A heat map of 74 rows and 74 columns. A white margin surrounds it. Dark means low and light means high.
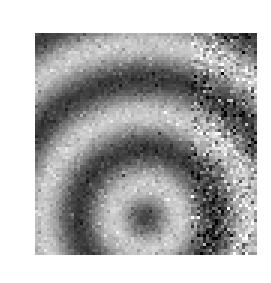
No overall slope runs across the table. The ninth with the highest average is the bottom middle. A vertical seam about 70% of the way across splits the table, and the left part is calmer. Concentric rings centre on the bottom middle.
